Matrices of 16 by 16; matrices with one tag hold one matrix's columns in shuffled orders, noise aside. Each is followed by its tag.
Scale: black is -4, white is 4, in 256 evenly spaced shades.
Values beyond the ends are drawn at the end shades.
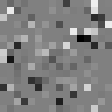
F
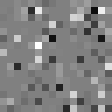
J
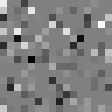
F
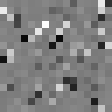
F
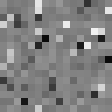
F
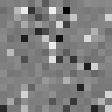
J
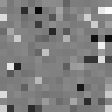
J
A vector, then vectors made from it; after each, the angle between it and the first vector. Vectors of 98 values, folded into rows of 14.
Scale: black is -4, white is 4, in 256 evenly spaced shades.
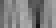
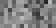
partly aligned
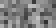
partly opposed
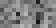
partly aligned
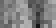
nearly parallel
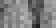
nearly parallel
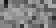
orthogonal
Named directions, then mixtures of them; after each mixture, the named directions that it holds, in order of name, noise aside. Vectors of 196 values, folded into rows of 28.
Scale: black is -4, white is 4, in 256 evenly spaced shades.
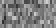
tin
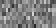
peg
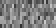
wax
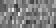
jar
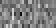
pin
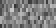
jar, wax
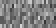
wax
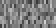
wax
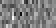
pin, tin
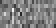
jar, pin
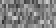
tin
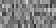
peg, pin, wax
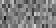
peg, tin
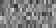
jar, peg, wax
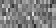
peg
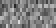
jar, pin, wax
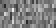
jar, pin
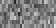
jar, tin, wax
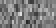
jar, pin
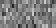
peg
